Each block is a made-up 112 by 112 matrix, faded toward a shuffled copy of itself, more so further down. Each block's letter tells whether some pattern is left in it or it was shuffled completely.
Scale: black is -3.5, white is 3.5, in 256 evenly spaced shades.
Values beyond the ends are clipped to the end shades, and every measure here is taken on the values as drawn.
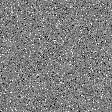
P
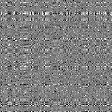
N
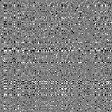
N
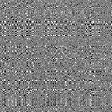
N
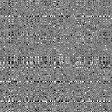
N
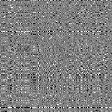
N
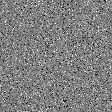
P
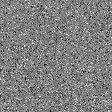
P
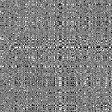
N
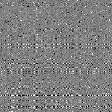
N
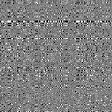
N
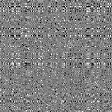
N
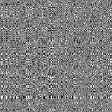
N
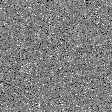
P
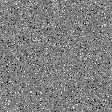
P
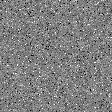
P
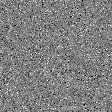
P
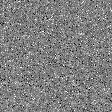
P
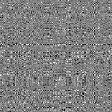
N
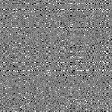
N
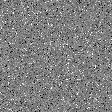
P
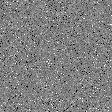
P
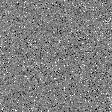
P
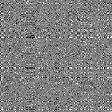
N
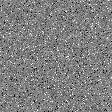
P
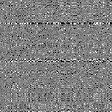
N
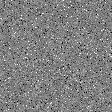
P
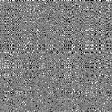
N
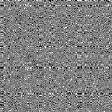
N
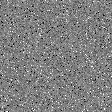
P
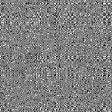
N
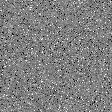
P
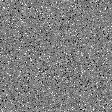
P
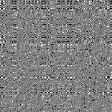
N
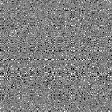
N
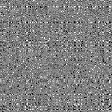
N
